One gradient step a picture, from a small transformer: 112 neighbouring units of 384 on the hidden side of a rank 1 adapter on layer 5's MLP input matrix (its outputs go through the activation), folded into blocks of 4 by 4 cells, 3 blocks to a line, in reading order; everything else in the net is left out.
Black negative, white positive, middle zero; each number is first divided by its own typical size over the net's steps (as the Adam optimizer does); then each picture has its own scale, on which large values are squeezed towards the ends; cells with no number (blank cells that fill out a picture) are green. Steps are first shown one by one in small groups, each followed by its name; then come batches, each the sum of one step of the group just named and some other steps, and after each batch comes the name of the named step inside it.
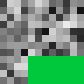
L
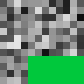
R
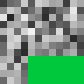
L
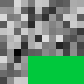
L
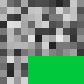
L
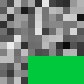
R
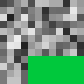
R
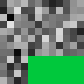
L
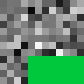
R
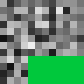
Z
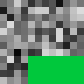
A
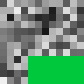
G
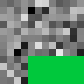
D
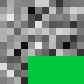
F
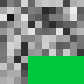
G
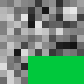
F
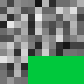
Z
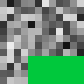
Z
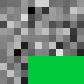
D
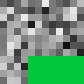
F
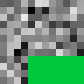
D
